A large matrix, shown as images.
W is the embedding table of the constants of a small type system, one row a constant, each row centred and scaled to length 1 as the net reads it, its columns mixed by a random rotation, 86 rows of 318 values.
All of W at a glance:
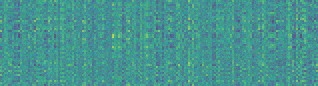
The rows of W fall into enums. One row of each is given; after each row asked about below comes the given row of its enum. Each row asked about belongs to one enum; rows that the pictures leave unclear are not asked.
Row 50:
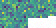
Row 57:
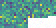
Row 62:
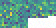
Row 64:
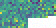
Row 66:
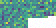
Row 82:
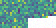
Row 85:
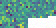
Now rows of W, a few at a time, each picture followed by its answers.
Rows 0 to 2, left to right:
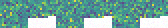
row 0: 62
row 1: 82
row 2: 57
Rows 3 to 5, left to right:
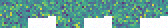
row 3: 62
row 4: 85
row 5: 57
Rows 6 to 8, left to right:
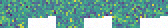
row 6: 85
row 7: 82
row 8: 57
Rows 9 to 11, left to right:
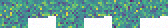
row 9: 62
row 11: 50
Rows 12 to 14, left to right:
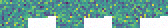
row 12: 66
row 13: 57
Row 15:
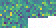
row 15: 62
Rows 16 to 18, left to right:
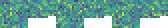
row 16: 62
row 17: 50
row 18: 62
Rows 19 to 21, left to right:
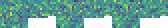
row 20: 50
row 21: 50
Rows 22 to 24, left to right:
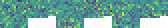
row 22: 50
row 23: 64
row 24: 62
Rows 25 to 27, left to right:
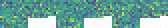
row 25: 57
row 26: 64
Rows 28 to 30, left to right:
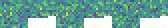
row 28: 62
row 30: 50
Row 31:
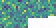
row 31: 50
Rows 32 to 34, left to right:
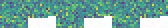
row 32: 57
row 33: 62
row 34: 57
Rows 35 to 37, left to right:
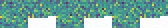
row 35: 57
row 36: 57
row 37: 57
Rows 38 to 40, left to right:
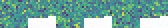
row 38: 50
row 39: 85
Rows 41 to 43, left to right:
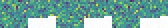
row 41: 50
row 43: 50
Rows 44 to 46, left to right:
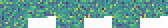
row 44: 66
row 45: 57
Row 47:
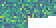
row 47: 57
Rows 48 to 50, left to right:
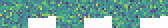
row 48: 62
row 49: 57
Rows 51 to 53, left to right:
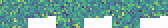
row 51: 82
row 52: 85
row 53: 62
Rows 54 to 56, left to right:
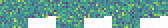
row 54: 82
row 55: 57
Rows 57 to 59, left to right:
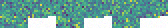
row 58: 85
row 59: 82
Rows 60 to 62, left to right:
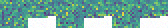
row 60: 66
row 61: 62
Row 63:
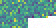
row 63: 82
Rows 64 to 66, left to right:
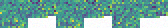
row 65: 64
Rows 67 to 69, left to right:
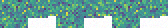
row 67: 50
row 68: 62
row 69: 50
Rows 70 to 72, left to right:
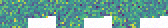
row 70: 82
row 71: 66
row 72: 85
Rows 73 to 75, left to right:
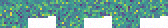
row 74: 66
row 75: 50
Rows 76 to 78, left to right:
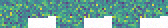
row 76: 62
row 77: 57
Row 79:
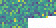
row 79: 82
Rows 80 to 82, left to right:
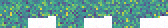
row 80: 62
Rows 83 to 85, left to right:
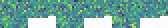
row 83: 50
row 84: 50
